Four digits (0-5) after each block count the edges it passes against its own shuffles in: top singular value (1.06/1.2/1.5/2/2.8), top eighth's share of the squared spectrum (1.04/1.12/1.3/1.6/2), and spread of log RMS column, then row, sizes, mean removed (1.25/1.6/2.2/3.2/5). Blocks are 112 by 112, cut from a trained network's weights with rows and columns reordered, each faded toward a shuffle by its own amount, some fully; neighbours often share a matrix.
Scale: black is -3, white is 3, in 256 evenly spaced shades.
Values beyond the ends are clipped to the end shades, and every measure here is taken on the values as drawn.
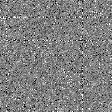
3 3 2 2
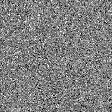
2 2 0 0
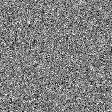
2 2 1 0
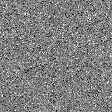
1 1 0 1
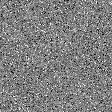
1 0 0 0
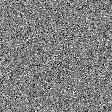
1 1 0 0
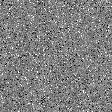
2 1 0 0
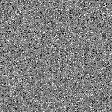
2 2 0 1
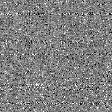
3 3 1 3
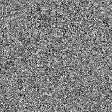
3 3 1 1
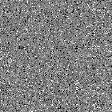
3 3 2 2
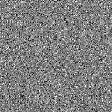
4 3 1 2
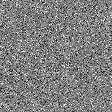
3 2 0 1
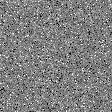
0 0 0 0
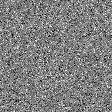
0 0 0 0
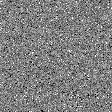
0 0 0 0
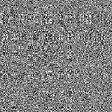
4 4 3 3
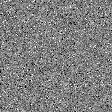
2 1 0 0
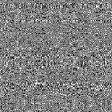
4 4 2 3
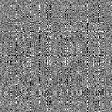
4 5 4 3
